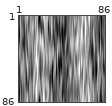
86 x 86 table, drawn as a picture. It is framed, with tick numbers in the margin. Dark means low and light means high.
Average level on the scale: 50%. Stripes: upright, repeating 2 times. Grain: streaks running down. Histogram: bell-shaped.
